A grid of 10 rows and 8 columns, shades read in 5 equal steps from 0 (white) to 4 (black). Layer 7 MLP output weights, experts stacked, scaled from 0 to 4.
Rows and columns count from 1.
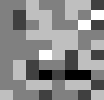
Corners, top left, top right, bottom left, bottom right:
2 3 1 1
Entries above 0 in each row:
8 7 7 8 8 7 8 8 8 8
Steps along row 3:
up down down up same down up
